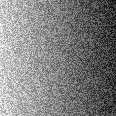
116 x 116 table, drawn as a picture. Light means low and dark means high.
Average level on the scale: 50%. Grain: fine. Odd rows or columns: none. Slope: up to the right.
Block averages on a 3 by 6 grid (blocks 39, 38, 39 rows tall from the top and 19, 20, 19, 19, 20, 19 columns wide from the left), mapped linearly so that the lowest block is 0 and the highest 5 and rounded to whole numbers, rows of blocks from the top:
012345 / 012345 / 012345
